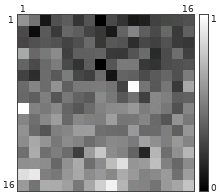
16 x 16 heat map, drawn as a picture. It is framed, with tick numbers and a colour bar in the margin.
Calmest part: top right. Stripes: none. Slope: up to the bottom. Grain: fine.
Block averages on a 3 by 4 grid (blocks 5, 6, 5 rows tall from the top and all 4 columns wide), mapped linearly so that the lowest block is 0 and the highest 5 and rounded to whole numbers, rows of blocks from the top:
1 0 0 0 / 3 3 3 3 / 5 5 5 5
